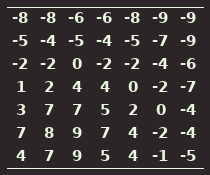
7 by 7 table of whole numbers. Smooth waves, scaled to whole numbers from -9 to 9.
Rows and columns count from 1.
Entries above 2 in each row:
0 0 0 2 4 5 5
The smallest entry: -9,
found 3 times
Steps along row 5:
up same down down down down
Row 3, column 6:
-4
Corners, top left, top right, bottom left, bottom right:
-8 -9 4 -5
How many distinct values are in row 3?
4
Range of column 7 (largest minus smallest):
5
